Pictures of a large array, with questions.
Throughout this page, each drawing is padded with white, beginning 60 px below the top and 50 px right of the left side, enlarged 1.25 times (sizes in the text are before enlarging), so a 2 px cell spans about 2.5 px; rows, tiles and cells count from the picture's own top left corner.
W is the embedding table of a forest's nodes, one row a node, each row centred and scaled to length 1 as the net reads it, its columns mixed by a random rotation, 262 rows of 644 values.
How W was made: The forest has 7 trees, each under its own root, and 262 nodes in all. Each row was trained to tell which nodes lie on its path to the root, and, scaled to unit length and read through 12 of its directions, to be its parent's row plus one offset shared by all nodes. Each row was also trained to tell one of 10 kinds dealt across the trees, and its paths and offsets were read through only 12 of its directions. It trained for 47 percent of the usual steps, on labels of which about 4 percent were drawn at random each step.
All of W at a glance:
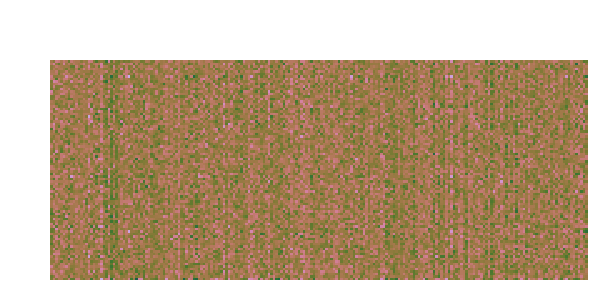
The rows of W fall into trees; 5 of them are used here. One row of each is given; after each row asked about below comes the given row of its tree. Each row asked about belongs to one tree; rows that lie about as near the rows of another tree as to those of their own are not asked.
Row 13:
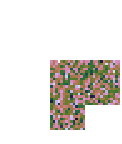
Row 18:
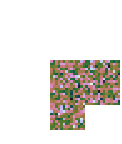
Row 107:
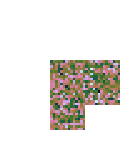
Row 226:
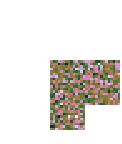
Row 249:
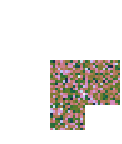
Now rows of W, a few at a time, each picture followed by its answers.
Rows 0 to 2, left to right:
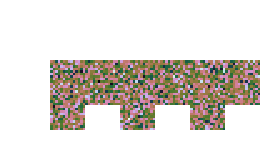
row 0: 18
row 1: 107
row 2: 13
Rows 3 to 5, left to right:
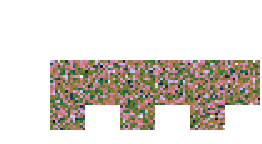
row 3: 18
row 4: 249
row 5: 249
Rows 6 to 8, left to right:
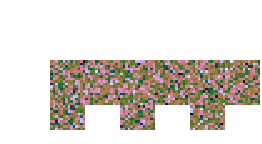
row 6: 226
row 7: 107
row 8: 249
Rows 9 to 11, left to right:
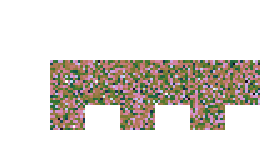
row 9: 18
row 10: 226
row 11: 13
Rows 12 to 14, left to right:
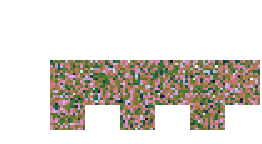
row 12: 107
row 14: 249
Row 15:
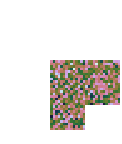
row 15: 249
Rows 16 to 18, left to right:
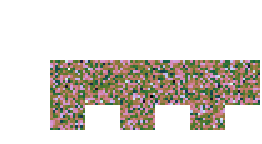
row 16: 107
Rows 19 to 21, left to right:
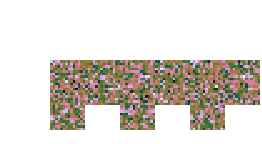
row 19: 18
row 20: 18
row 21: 18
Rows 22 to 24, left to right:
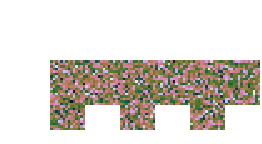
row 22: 249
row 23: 18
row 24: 107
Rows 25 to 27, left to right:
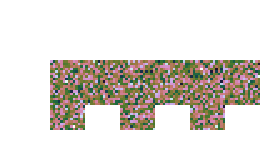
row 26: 249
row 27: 249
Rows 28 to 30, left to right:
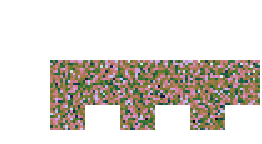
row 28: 13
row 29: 13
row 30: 18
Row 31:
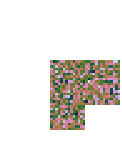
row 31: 249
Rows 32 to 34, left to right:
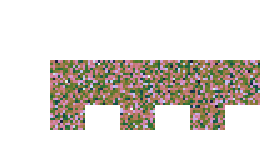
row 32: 107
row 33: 18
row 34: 13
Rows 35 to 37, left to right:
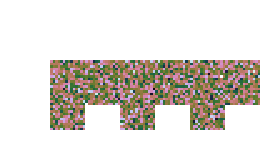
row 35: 226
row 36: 13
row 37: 18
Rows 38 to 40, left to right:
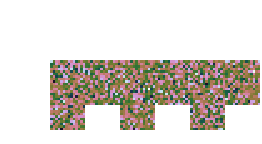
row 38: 18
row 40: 107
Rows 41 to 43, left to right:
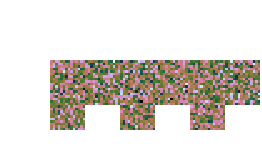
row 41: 249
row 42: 13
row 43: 107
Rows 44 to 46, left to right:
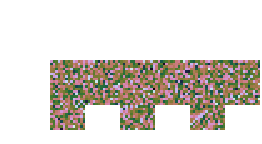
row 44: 18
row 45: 13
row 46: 107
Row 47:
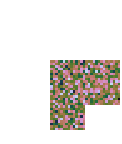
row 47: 226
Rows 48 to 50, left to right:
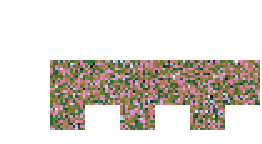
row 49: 18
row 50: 18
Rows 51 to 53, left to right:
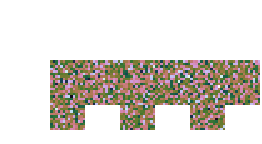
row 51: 249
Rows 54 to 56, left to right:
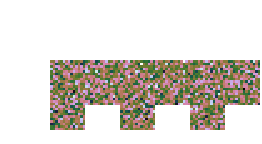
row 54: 226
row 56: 249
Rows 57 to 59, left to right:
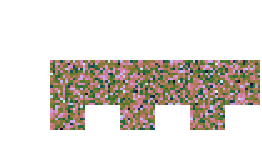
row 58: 18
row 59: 107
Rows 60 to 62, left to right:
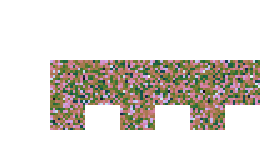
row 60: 18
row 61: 18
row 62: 13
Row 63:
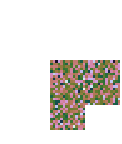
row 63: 107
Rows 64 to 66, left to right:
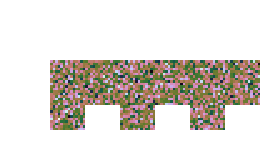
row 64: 107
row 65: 249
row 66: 13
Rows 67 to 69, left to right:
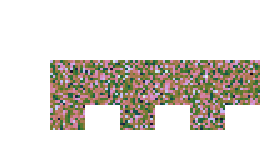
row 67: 18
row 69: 18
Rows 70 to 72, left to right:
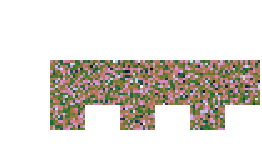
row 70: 249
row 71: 107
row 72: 18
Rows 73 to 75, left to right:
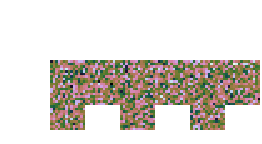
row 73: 13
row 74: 226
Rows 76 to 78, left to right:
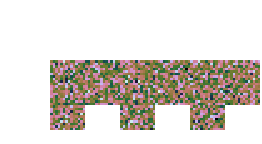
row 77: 249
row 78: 18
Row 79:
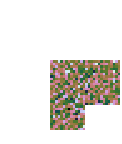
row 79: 249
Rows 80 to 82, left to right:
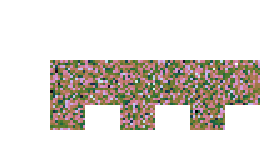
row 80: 226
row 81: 107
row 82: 249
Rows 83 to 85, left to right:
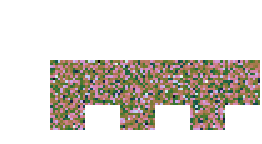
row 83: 13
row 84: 226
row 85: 18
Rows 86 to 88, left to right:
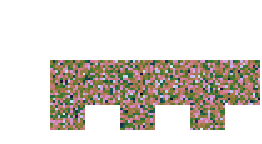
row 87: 226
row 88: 226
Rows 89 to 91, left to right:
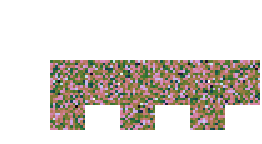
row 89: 13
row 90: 107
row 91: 249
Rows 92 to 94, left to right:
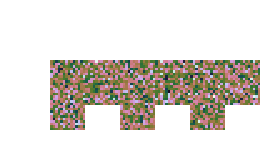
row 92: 107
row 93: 107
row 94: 249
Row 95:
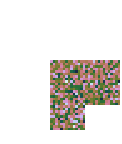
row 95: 18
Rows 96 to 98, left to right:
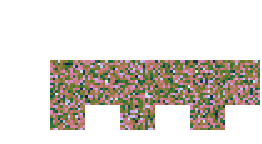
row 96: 226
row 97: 107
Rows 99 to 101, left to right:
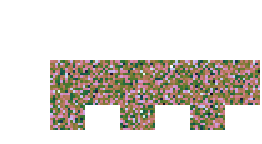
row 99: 18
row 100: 226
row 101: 18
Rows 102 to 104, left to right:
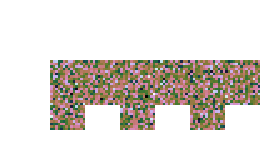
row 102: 18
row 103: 249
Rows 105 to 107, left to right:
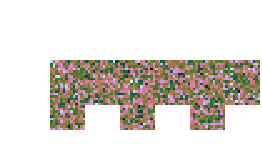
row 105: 249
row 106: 107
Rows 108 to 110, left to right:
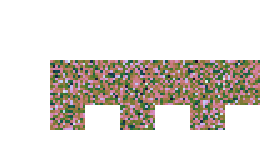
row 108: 107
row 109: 18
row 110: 107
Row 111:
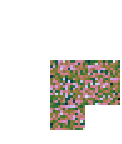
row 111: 249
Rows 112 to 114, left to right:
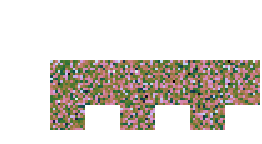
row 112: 18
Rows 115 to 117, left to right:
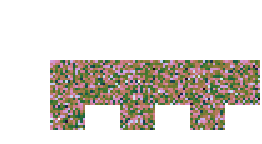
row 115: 107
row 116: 249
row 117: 226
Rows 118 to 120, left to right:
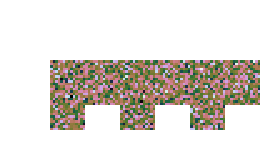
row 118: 249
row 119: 249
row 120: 249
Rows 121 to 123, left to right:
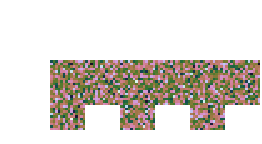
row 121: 13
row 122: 18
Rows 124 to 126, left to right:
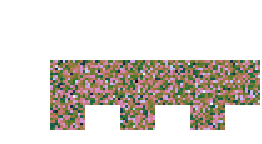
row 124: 226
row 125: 226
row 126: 226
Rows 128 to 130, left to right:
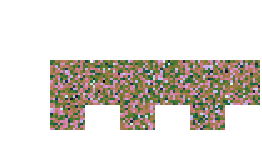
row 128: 249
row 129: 107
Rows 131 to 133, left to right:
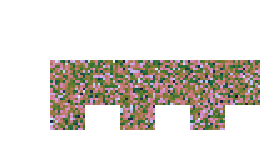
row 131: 13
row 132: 249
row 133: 107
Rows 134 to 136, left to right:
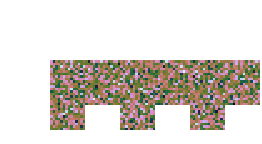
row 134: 18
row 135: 18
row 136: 249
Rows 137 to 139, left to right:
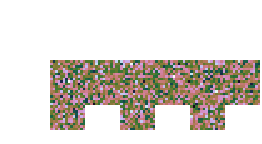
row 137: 249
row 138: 18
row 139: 18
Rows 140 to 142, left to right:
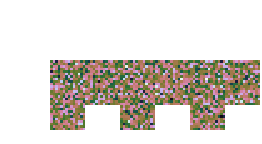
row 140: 107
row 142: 107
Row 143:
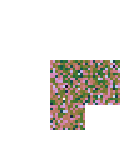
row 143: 107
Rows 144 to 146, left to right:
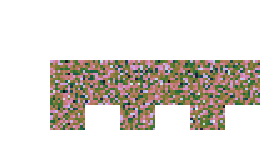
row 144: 18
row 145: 18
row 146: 18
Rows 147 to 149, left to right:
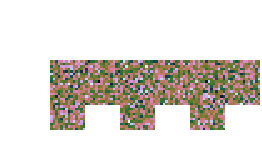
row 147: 18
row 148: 107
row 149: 249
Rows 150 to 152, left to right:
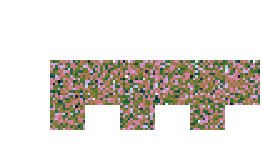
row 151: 249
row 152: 249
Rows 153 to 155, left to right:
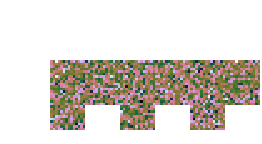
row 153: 13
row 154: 13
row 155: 107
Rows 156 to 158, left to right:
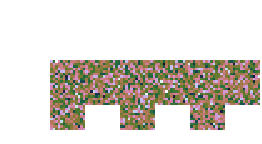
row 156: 249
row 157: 226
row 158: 226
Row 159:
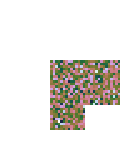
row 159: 107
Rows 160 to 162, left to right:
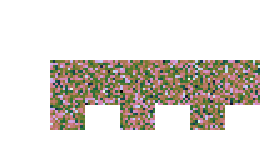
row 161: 226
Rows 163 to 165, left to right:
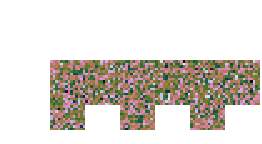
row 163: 18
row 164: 107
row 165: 249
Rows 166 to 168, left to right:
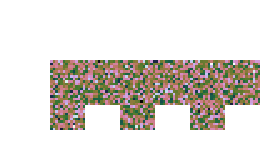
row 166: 18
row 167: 13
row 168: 18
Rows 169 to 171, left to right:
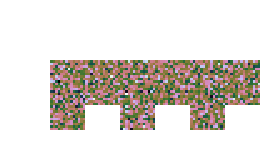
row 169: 13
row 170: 18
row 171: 18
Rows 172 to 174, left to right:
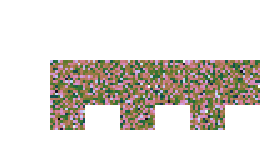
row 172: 18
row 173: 249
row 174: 107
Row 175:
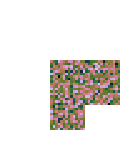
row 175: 18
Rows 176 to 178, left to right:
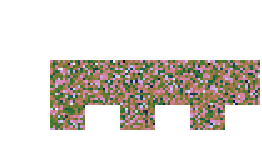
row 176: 249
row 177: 249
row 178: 107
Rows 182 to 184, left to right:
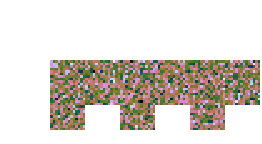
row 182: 249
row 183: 13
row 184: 107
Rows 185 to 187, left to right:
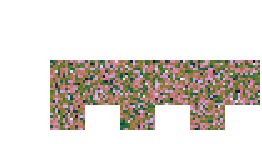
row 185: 13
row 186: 249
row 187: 107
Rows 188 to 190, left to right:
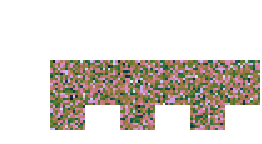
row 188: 249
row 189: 107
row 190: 226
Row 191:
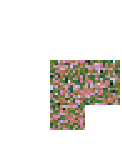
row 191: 249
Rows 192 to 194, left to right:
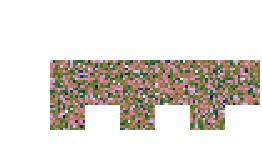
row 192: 18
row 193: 249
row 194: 18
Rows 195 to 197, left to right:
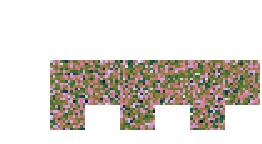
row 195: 18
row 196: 107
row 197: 107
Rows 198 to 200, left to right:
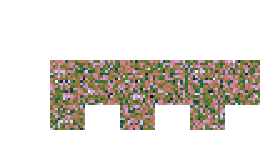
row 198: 249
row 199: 249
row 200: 249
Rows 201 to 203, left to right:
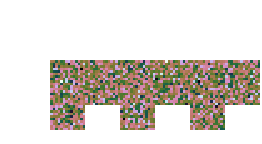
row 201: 107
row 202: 107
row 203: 13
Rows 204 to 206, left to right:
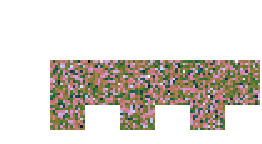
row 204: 18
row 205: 18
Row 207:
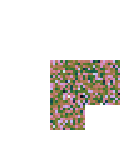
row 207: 249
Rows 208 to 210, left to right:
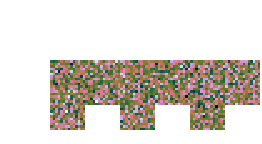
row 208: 107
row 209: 18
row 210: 249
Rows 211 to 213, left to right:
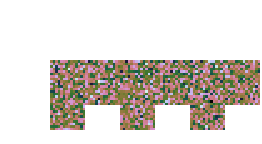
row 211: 226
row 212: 107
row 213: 13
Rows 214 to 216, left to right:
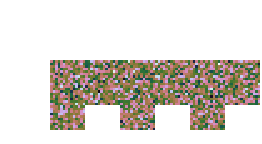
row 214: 18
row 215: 13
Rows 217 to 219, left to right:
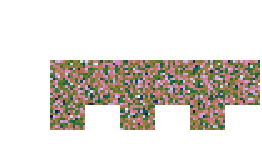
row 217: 249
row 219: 18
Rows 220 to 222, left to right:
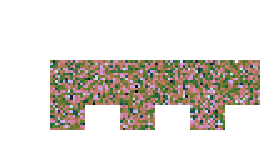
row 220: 249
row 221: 107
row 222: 107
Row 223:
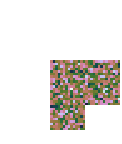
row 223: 18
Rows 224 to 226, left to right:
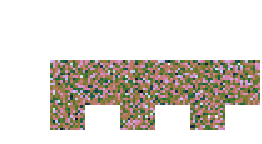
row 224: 18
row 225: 249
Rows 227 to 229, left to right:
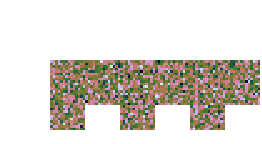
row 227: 18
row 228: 18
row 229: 13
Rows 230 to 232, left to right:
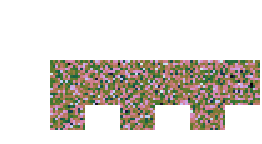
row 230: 107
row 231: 249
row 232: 13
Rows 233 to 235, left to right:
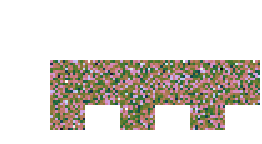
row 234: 249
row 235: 249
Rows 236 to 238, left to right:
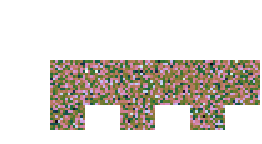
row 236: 226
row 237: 18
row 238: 107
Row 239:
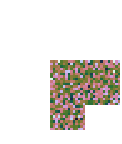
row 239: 13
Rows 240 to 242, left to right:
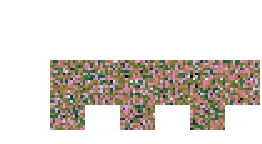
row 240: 249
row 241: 107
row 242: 18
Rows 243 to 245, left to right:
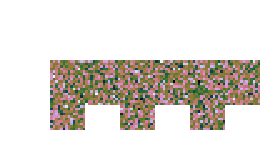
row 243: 13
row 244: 249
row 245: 249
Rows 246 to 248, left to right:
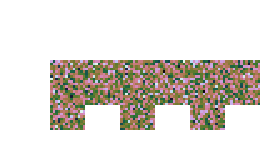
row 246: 18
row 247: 249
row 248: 18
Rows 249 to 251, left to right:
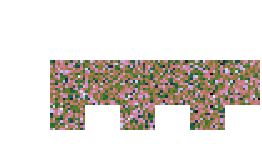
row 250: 107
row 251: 226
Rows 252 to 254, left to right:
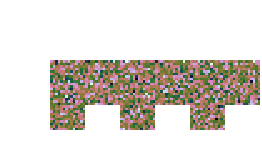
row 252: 249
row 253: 249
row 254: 249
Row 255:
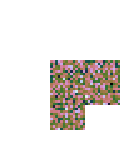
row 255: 18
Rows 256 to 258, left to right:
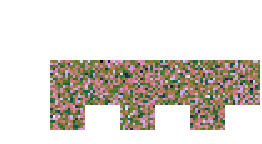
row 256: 13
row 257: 18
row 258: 249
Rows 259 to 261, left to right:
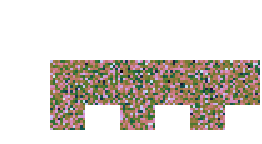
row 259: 18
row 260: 107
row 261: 249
